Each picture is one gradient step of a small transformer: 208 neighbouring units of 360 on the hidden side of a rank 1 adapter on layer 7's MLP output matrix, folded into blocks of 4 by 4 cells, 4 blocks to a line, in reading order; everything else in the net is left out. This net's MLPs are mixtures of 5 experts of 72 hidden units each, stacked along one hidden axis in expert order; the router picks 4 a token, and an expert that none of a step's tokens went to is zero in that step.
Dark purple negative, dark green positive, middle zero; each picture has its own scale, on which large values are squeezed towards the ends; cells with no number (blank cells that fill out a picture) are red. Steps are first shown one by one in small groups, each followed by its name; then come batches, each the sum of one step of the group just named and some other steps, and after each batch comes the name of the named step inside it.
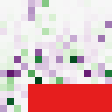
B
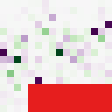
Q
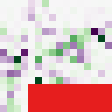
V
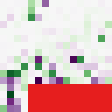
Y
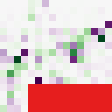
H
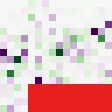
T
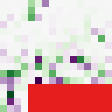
Y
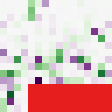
T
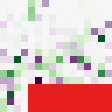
H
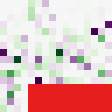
Q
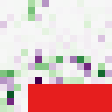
B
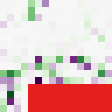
Y
